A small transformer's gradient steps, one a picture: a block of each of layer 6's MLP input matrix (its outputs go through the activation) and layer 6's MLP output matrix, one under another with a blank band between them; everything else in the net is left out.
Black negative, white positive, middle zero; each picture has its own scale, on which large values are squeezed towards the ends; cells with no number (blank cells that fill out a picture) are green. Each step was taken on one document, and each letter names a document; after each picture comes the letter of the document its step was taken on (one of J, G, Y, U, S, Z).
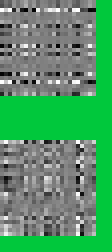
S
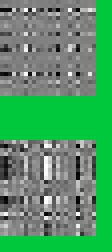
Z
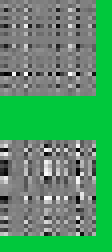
Z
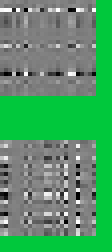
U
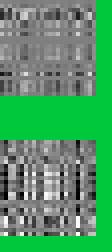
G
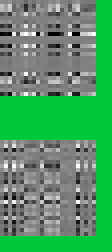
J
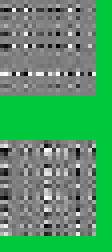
Z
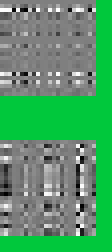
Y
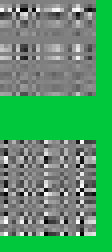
G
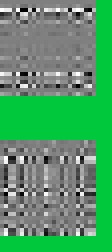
G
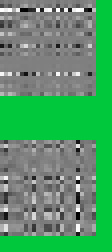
S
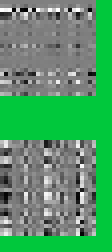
U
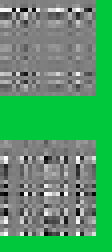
G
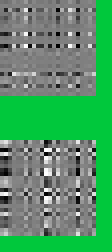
Z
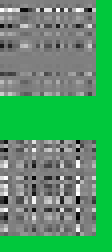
S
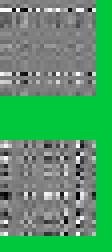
U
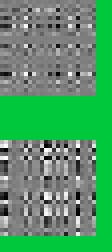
Z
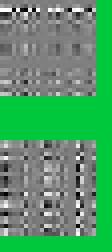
Y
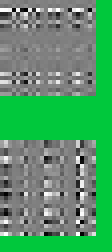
Y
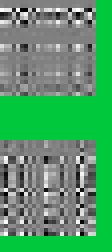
G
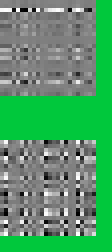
G
